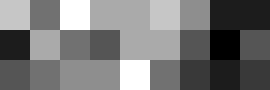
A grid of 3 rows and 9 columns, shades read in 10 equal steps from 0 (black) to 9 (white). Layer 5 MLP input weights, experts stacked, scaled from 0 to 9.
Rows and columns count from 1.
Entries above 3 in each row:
7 4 5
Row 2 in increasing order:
0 1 3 3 3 4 6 6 6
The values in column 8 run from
0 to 1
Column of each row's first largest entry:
3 2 5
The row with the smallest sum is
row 2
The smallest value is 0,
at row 2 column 8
